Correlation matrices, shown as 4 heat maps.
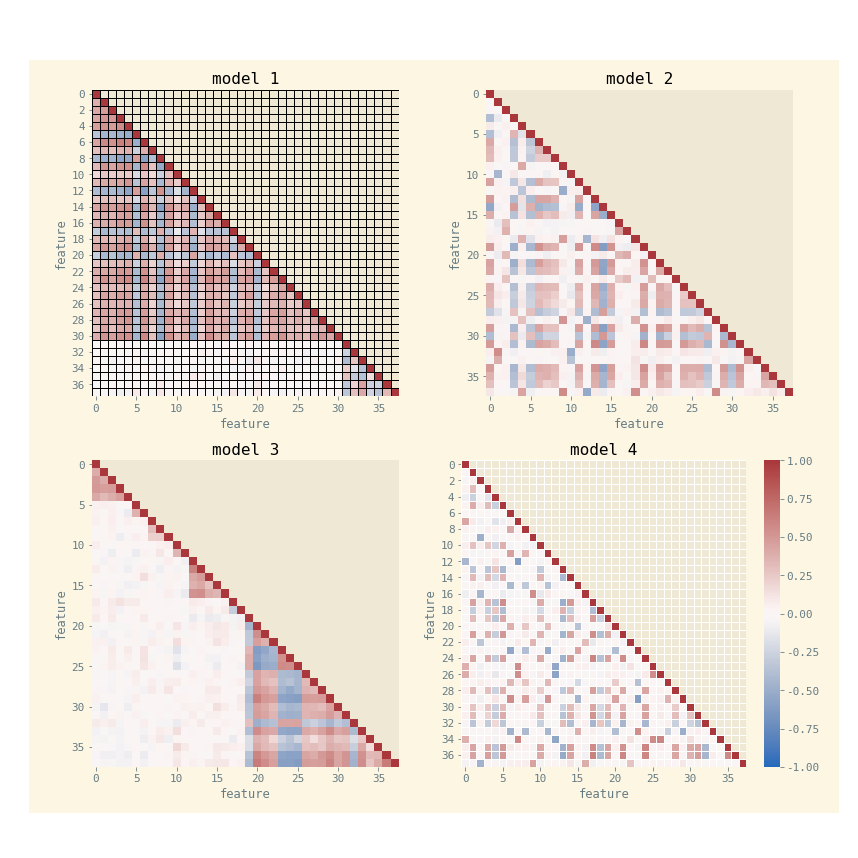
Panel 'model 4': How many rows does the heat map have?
38
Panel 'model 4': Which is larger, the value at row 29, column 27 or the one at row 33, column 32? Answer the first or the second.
the first
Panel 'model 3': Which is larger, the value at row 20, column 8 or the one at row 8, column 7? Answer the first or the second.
the second
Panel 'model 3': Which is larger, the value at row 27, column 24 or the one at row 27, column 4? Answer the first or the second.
the second
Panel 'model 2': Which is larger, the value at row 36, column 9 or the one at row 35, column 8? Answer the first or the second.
the second
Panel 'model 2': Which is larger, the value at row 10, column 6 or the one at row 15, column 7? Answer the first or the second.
the second
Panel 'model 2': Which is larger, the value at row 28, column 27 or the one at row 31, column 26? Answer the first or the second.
the second
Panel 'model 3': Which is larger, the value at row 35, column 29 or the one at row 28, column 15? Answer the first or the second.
the first
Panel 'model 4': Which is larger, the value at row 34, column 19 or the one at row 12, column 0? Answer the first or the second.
the first
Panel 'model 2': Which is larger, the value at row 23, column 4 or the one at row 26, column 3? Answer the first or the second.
the first
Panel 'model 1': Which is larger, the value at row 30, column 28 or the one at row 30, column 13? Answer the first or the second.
the first
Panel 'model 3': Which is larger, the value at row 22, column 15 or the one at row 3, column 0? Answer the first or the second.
the second
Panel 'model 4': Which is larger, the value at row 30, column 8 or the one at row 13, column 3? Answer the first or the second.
the first
